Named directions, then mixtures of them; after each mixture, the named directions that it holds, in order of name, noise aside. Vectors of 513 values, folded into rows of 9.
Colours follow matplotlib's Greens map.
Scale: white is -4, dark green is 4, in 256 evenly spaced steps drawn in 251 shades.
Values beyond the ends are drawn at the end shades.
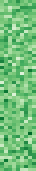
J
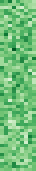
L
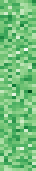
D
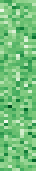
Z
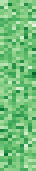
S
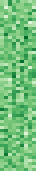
L, S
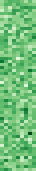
J, Z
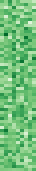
L, S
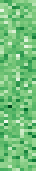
Z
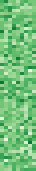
J, S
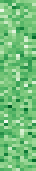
Z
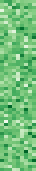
Z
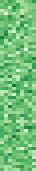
D, Z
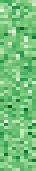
Z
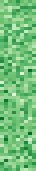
J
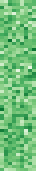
D, S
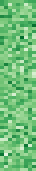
D, S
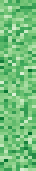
J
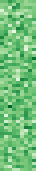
D, Z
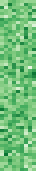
S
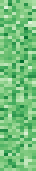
L, S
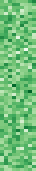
D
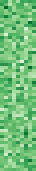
L, S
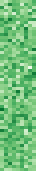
D, S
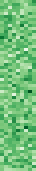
D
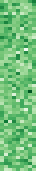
D, Z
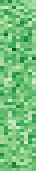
L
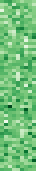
Z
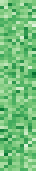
S
